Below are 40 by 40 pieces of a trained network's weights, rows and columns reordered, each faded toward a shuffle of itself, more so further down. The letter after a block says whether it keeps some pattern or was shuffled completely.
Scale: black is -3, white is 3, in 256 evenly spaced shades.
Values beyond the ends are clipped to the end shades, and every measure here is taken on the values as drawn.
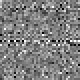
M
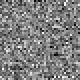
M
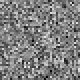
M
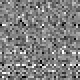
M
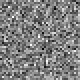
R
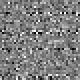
M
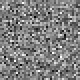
R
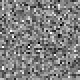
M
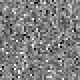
R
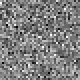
R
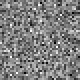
R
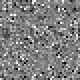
R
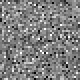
R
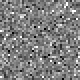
R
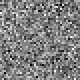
R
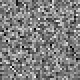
R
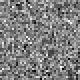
R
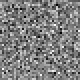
R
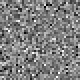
R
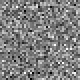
M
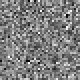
M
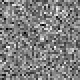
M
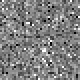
R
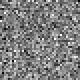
R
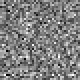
M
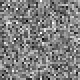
R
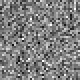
R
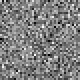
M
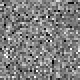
R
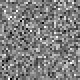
R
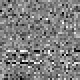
M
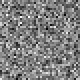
M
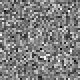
R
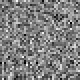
M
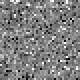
R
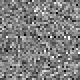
M
